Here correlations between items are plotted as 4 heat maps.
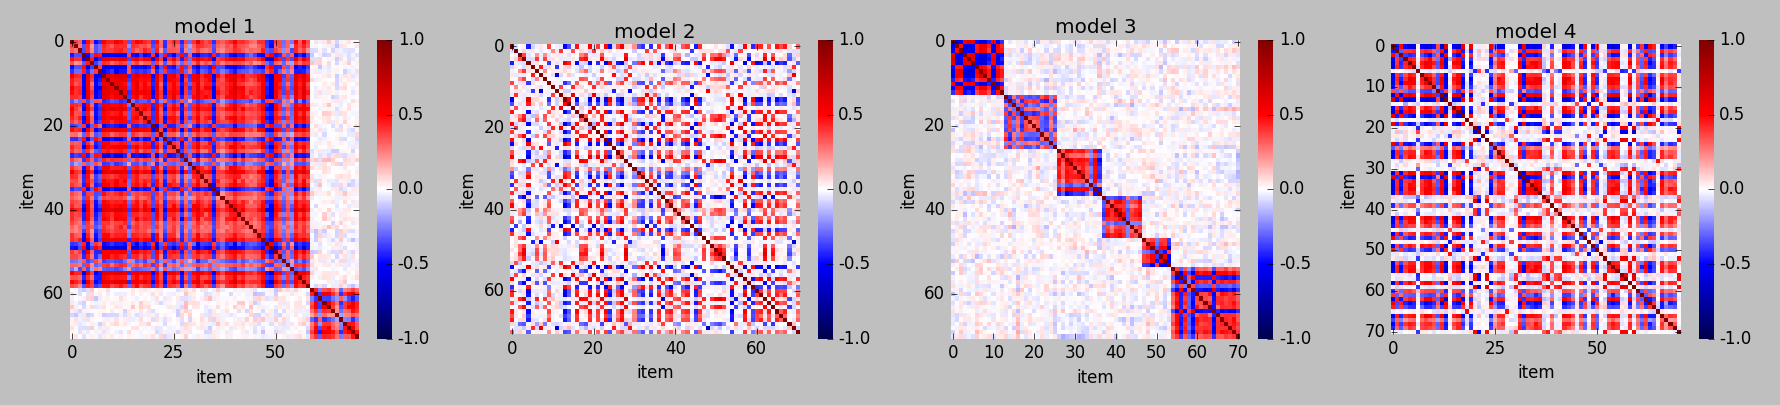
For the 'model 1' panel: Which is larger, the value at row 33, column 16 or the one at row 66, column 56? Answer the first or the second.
the first
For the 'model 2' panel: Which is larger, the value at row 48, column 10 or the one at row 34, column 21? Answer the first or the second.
the first
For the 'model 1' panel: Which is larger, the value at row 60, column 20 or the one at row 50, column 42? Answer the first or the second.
the second
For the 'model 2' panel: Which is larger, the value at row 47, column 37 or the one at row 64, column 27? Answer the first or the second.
the second
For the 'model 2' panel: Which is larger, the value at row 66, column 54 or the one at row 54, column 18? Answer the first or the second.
the second
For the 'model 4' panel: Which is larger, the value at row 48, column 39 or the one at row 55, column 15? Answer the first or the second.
the second
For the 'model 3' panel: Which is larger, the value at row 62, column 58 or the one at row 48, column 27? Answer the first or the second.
the second
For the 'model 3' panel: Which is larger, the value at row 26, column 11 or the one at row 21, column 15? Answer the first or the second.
the first
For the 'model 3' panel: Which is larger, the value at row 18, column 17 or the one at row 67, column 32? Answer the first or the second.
the second
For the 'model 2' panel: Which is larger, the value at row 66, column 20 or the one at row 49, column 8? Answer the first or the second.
the second
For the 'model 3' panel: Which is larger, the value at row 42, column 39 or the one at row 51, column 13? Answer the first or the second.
the first
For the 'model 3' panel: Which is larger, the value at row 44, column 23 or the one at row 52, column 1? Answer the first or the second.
the second
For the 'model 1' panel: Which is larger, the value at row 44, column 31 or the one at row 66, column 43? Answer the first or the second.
the first
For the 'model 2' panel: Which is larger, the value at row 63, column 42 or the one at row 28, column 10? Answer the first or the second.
the first
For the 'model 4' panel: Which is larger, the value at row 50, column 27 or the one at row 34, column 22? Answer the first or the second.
the second
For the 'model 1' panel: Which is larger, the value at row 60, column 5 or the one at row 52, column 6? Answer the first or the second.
the second
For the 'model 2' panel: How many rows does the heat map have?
71
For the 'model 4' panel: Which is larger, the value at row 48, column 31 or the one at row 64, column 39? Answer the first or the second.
the first
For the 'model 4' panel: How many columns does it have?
71
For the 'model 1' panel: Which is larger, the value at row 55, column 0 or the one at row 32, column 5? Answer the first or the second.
the first
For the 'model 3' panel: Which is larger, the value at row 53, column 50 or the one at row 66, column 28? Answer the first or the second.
the first
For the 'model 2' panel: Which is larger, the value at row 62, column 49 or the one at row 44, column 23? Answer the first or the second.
the first
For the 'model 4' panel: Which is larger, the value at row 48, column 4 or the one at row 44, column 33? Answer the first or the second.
the second
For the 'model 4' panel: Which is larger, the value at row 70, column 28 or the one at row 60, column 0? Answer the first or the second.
the first
